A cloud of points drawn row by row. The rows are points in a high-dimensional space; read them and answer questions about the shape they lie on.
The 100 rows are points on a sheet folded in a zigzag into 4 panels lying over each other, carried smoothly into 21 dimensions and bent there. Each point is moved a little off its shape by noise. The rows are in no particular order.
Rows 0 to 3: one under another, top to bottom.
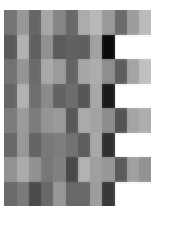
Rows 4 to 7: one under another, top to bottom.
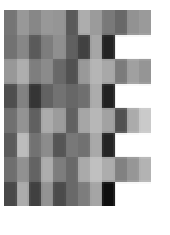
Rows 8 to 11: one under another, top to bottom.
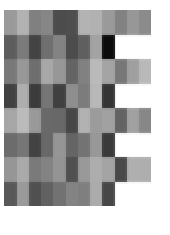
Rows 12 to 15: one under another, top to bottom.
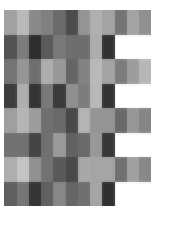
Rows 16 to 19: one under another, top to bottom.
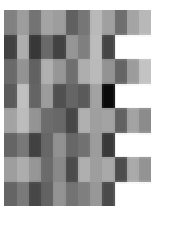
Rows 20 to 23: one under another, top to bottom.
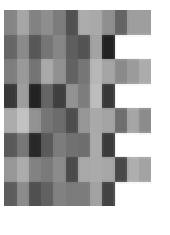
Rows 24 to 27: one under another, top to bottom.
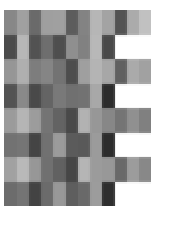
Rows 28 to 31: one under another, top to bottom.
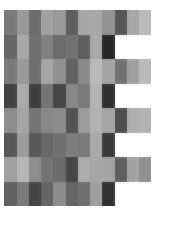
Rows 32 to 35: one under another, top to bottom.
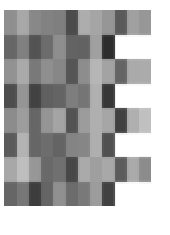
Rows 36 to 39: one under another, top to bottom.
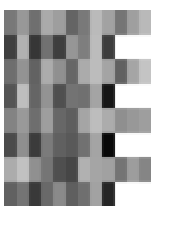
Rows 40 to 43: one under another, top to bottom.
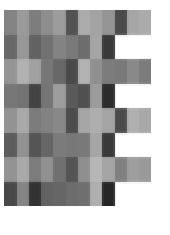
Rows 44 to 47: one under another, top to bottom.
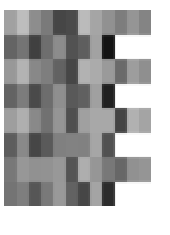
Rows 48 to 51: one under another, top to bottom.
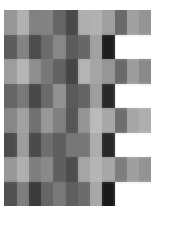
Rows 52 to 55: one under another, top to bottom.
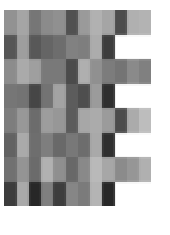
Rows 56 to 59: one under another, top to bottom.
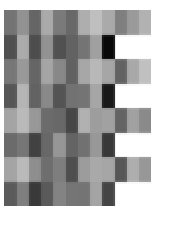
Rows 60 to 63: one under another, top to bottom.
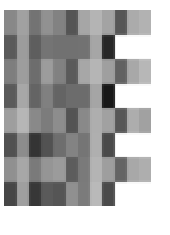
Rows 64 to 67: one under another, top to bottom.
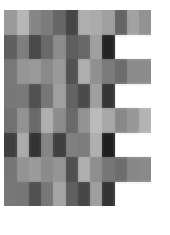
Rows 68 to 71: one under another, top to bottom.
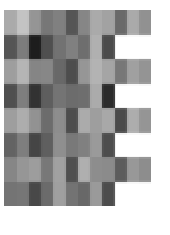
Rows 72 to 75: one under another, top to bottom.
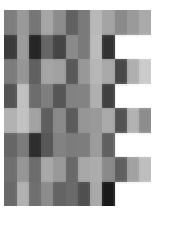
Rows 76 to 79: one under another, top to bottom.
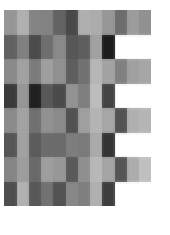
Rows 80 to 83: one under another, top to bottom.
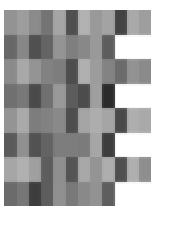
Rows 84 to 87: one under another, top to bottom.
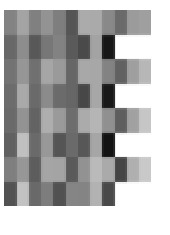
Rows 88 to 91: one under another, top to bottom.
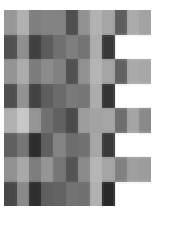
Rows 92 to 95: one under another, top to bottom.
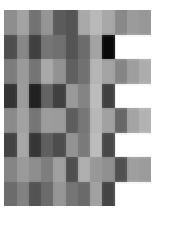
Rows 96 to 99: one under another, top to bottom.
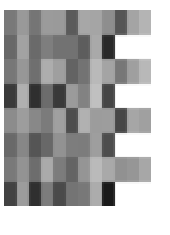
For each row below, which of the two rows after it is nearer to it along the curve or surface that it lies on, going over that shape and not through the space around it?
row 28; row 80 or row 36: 80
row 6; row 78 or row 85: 85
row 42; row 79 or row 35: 79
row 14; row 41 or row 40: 41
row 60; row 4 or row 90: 4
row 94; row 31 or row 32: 31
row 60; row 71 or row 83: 83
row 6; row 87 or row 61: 87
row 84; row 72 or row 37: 37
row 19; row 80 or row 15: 80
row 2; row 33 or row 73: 73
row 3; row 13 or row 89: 89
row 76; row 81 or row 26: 26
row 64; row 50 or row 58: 58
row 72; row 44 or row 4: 44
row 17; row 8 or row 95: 95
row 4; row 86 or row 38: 86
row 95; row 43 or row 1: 1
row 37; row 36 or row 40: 40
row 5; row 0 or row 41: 41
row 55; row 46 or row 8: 8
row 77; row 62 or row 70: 62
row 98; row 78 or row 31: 78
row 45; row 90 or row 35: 35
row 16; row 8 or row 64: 64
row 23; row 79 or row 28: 79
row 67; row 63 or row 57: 57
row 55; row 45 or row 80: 45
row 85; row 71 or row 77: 71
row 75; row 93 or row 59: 59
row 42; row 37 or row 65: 37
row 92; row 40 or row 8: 8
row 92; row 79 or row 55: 55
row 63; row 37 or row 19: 19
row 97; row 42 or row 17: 42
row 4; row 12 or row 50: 50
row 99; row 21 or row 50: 21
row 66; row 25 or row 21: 21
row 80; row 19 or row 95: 95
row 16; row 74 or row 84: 74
